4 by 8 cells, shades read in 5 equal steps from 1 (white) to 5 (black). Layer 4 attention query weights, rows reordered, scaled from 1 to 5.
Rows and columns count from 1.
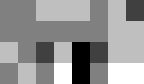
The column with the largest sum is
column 5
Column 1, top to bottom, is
3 3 2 3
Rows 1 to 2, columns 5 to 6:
2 3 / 3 3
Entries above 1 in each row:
8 8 8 5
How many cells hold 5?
2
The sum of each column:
11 11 12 8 15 13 7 9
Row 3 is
2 3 4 2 5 4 2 2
